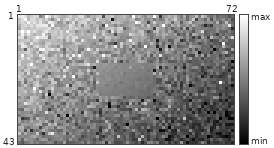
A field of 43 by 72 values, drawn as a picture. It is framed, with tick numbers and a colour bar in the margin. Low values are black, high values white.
An odd patch, calmer than its surroundings, sits in the centre. The centre is the calmest part. There is an overall slope up to the top left. No row or column stands out. The ninth with the lowest average is the bottom right. The ninth with the highest average is the top left. The grain is fine, like static.
